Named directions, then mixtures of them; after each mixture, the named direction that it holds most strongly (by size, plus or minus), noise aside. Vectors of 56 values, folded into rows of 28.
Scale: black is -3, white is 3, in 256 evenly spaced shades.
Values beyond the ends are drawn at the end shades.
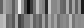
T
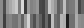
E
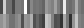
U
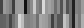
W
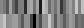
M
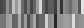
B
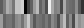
E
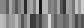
M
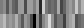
M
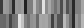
W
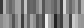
U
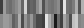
U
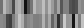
W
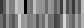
W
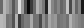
T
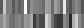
U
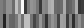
E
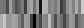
M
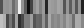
T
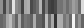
B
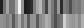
B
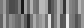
E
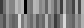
W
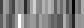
W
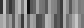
U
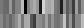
W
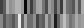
B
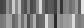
B
